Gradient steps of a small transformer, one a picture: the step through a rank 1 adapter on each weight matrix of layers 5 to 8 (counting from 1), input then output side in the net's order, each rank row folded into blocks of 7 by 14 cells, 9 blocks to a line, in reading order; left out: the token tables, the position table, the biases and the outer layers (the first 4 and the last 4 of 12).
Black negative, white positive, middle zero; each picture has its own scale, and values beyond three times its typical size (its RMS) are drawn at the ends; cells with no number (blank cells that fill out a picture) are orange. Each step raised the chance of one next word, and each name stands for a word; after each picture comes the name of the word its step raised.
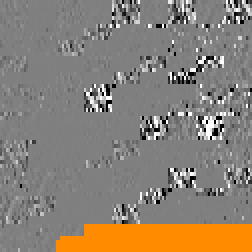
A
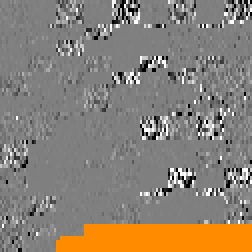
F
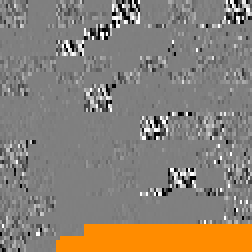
F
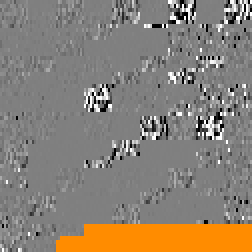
A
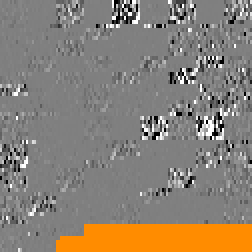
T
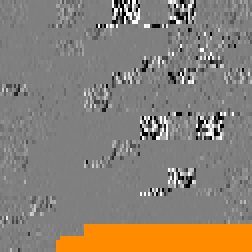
F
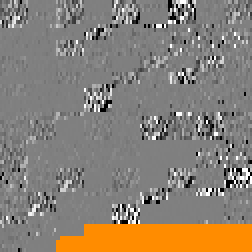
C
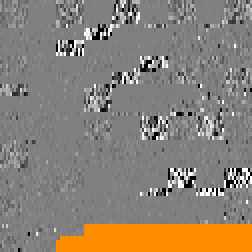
F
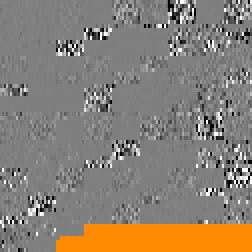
C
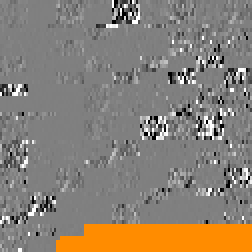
T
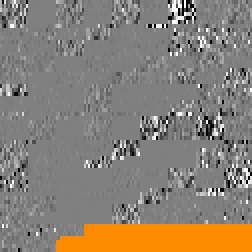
C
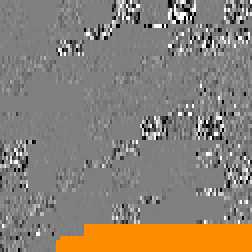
C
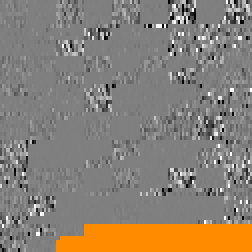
C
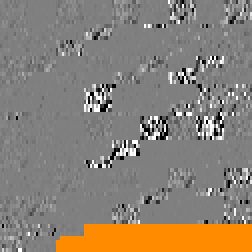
A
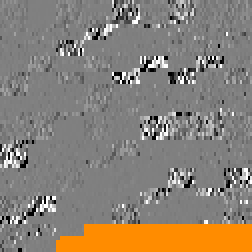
F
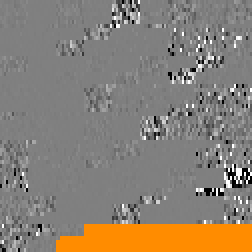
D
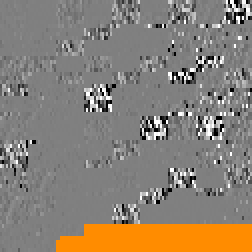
A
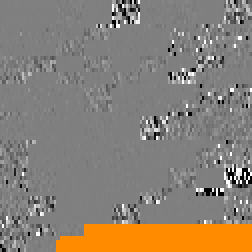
D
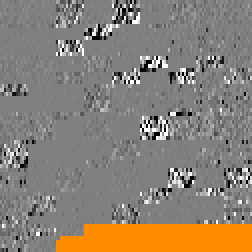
F
